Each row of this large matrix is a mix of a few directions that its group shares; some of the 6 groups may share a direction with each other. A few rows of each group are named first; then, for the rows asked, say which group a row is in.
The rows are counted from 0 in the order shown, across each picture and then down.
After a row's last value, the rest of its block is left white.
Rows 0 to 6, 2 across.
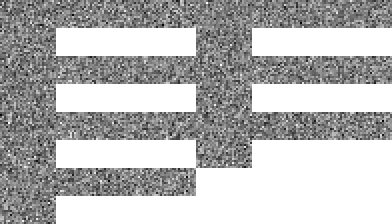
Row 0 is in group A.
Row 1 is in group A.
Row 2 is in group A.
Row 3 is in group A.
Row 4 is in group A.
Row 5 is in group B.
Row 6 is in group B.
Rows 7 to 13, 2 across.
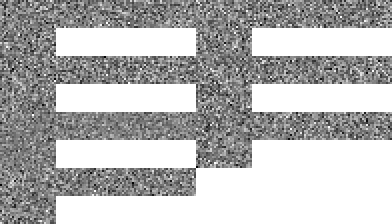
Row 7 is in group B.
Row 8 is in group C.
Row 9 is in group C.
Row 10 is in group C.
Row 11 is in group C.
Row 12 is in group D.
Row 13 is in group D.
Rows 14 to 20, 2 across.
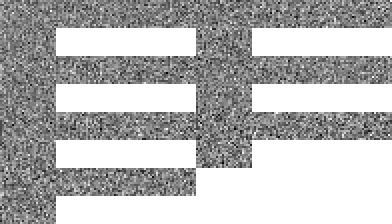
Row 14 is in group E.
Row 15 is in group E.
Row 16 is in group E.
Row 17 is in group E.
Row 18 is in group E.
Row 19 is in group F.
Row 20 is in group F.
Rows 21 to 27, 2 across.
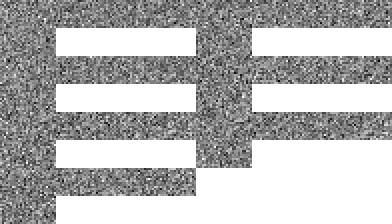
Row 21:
C
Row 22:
C
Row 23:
A
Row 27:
C
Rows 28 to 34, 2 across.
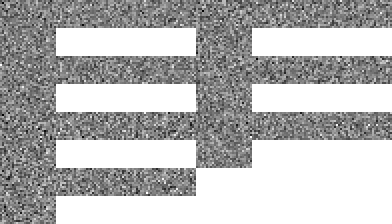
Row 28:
C
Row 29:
F
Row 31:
F
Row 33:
C
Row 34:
A
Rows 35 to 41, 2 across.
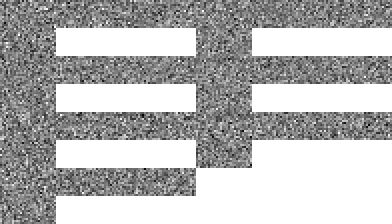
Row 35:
B
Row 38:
C
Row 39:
F
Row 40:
C
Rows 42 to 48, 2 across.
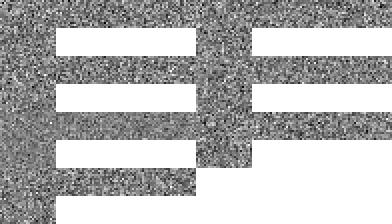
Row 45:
E
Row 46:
E
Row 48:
A
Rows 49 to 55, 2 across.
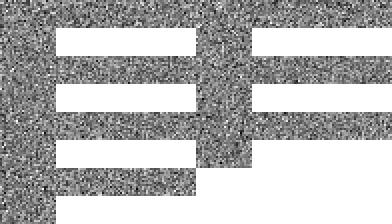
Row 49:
F
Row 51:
E
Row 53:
B
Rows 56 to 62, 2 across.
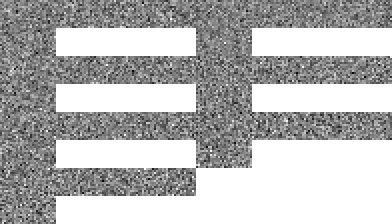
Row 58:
D
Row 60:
C
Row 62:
C
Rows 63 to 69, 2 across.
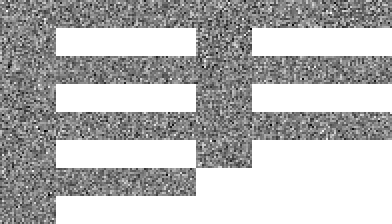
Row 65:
A
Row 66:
A
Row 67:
C
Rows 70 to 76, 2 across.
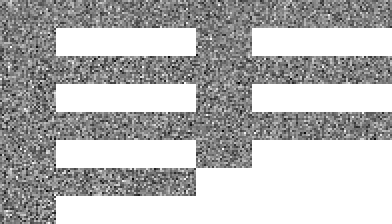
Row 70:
B
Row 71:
D
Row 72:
A
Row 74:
B
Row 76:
B
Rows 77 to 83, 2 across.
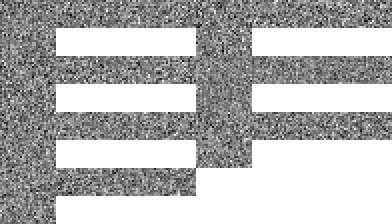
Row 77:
E
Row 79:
C
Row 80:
E
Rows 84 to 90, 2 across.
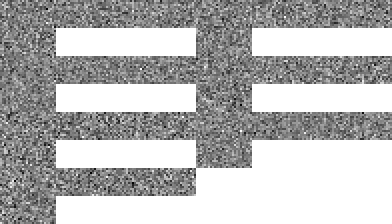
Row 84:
B
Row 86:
C
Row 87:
A
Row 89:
A
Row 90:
D
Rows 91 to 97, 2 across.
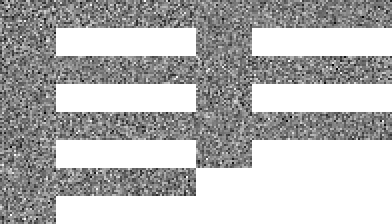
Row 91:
F
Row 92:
E
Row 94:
C
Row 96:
B
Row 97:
B
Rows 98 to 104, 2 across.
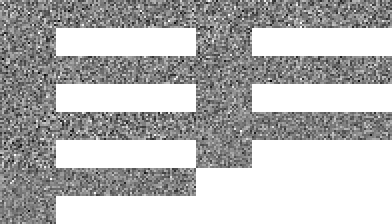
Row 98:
C
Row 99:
A
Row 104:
E
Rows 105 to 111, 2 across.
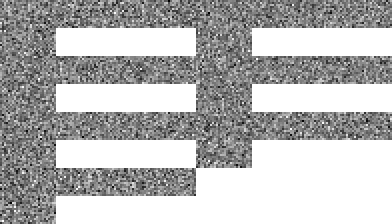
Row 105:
A
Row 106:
C
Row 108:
F
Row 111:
D
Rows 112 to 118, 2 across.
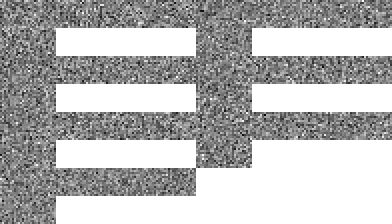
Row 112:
E
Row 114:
E
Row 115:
D
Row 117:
B
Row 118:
C
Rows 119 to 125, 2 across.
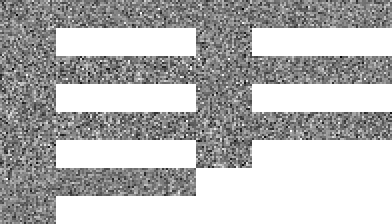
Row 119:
C
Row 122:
C
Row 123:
B
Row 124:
A
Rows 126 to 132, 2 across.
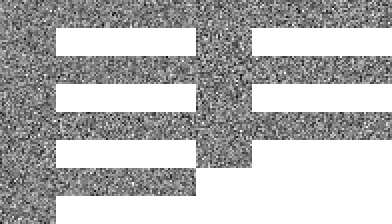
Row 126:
E
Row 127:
C
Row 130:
E
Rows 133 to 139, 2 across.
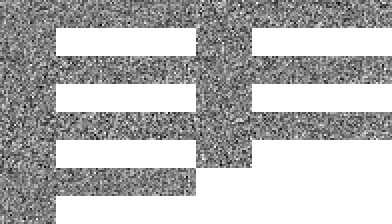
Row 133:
B
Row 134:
F
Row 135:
B
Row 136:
B
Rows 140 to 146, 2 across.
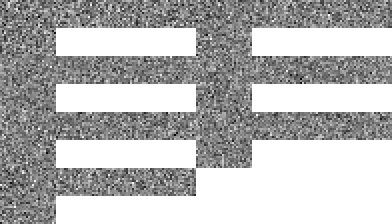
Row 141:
D
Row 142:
E
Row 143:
A
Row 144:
F
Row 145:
F
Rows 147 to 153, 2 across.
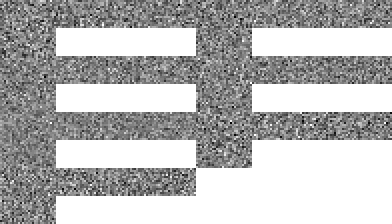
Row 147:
E
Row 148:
F
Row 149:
E
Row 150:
B
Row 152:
E
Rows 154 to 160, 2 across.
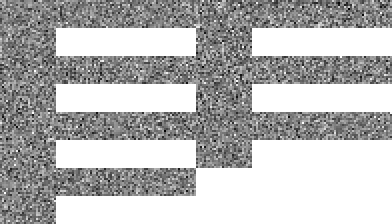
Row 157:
F
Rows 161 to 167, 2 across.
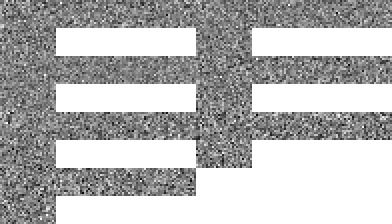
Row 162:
C
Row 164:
F
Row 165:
A
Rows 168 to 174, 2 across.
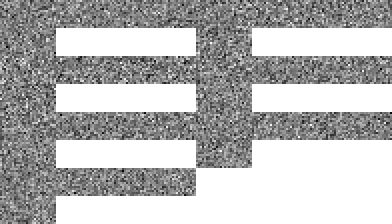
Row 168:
B
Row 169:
D
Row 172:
F
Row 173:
E
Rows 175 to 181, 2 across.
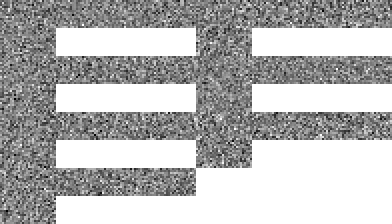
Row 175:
A
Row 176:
D
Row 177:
D
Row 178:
C
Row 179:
D
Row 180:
F
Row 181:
B
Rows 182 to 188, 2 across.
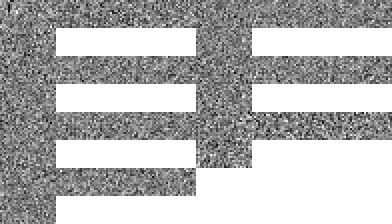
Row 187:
D
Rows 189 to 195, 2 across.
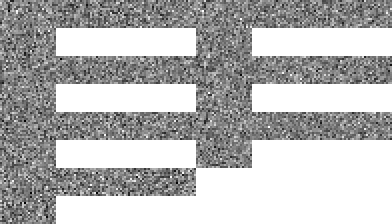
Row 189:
A
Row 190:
A
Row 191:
F
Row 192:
A
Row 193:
A
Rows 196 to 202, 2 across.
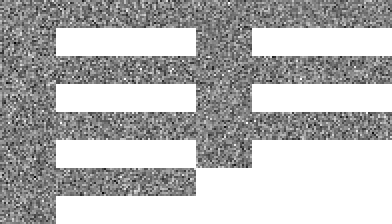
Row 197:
C
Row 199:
A
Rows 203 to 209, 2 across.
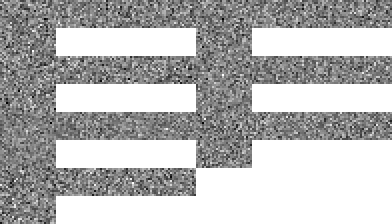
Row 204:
E
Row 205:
B
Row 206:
E
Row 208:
C
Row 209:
D
